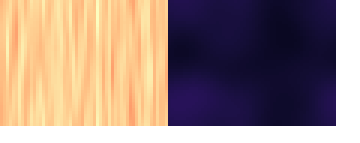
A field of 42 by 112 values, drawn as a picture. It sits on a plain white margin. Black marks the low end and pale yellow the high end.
The table splits into one row of 2 panels. Panel 1,1: very high, streaked downward, faint in contrast. Panel 1,2: very low, smooth, faint in contrast.
